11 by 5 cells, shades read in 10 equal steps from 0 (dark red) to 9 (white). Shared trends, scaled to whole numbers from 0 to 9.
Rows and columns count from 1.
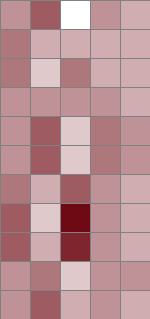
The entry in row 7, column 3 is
3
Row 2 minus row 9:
1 0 5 1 0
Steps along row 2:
up same same same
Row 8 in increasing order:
0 3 5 6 7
